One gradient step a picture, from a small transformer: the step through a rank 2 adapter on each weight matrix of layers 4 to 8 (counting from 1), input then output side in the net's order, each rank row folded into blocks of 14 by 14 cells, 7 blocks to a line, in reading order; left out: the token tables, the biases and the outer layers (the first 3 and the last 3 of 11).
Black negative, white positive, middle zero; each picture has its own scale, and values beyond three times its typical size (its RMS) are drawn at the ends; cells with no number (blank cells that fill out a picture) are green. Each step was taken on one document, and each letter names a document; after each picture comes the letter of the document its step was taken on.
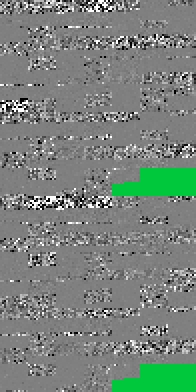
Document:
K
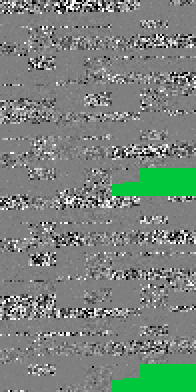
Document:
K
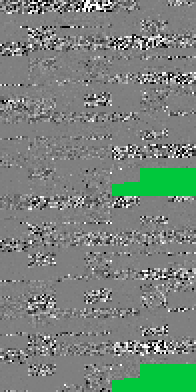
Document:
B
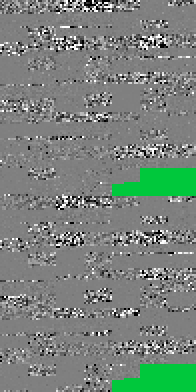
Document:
B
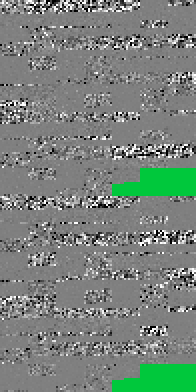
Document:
K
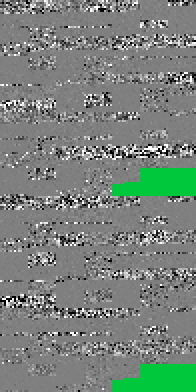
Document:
K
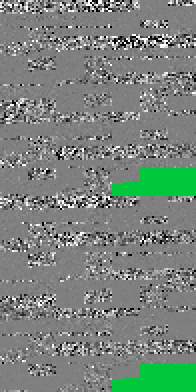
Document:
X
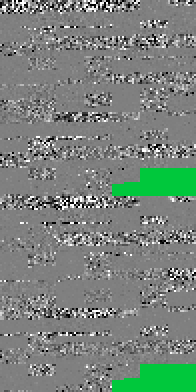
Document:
B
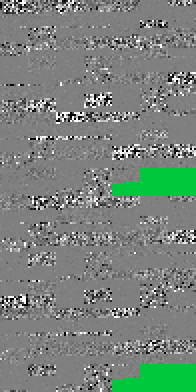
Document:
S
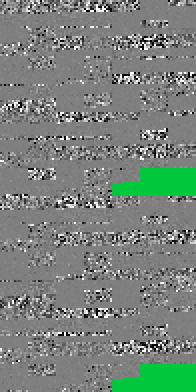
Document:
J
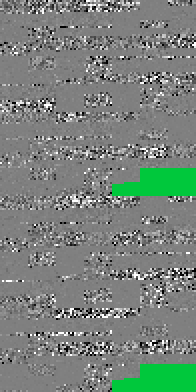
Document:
S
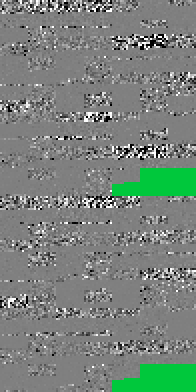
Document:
J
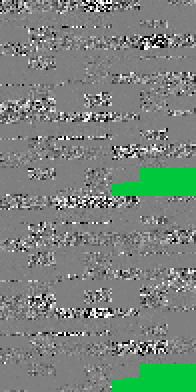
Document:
J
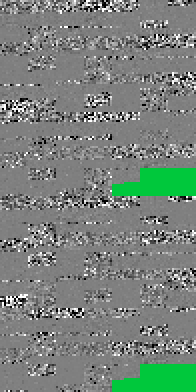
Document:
K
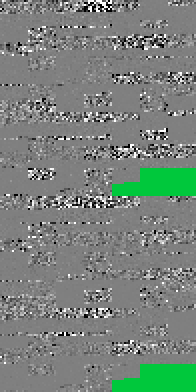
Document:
J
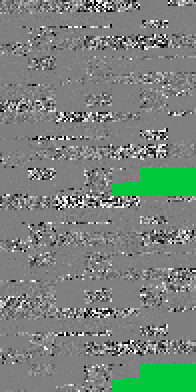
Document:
J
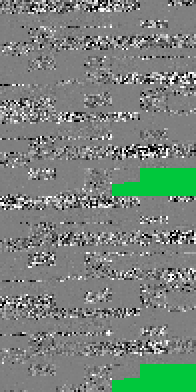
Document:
K
